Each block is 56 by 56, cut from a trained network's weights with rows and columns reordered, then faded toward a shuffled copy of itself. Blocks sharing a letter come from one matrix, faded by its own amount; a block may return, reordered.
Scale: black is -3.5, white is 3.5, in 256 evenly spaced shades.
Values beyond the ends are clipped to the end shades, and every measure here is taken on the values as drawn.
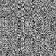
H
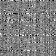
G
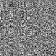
H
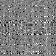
G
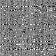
G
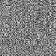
H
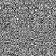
H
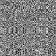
H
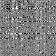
G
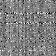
G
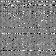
G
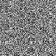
H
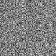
H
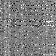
G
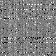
G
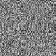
H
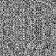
H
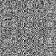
H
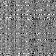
G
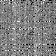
G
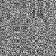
H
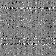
G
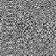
H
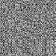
H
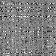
G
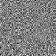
H
